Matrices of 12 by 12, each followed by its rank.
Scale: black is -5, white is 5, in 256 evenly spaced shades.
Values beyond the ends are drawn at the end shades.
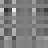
one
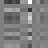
one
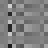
one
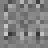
two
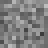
full rank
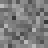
full rank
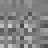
two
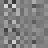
two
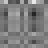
one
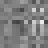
two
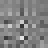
two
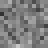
full rank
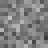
full rank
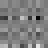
one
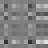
one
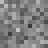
full rank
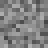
full rank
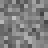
full rank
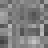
two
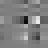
one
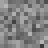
full rank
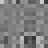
two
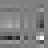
one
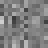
two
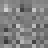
two
